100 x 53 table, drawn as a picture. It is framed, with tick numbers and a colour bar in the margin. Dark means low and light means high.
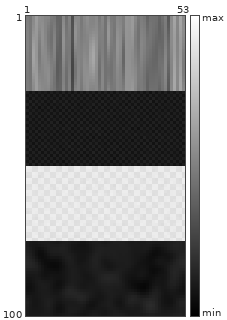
It is made of 4 by 1 panels. Panel 1,1: middling, streaked downward. Panel 2,1: very low, checkered, faint in contrast. Panel 3,1: very high, checkered, faint in contrast. Panel 4,1: very low, blotchy, faint in contrast.
